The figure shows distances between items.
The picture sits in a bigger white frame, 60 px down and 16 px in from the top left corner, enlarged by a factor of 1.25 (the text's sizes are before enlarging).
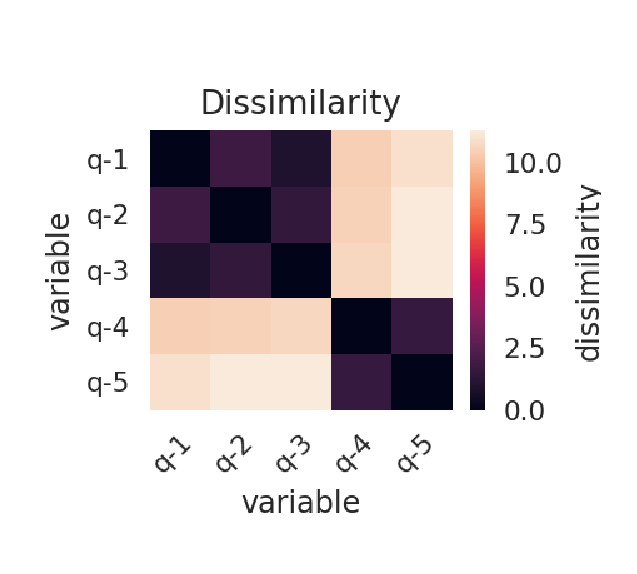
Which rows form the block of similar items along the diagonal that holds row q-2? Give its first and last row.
q-1 to q-3
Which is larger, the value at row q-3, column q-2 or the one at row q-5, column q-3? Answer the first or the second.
the second
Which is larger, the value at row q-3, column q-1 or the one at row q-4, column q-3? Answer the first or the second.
the second
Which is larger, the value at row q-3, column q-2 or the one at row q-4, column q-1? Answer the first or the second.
the second
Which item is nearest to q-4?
q-5
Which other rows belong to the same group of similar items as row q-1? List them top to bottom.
q-2, q-3
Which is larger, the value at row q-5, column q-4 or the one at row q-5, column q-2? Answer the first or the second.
the second
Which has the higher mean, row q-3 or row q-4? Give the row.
q-4
